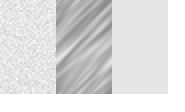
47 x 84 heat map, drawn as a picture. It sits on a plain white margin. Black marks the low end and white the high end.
It is made of 1 by 3 panels. Panel 1,1: very high, fine-grained, faint in contrast. Panel 1,2: high, slanting up to the right. Panel 1,3: very high, flat.
